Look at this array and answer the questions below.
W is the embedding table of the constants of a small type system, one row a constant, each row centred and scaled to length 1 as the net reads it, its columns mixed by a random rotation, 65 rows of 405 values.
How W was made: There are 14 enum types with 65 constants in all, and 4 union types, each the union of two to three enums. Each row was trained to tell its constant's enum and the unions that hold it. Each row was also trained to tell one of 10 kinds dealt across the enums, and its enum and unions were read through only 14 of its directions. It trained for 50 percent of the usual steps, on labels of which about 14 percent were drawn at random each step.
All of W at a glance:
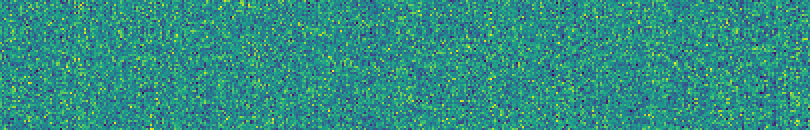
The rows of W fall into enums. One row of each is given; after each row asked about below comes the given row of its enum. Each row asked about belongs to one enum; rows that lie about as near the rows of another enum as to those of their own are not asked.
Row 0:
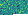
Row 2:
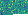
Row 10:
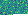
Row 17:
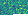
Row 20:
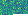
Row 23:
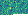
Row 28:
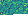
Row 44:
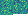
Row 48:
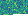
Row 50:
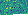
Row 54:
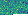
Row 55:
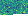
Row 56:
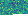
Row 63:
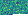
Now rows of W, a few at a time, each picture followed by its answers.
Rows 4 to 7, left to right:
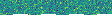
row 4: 63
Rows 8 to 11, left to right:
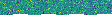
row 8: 63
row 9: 55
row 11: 28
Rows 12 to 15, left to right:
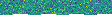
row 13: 20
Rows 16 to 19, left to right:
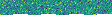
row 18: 0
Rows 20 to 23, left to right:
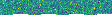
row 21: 0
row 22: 63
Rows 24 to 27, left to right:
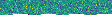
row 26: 56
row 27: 0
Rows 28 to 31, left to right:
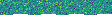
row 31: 54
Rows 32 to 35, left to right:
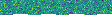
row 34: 55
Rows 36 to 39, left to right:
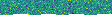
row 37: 20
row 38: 56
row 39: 17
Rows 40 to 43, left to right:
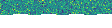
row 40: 0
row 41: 55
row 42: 63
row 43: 17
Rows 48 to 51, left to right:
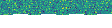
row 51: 28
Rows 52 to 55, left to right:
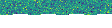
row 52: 56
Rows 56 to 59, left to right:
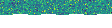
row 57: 20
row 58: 0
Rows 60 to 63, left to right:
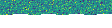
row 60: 56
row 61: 56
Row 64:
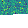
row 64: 20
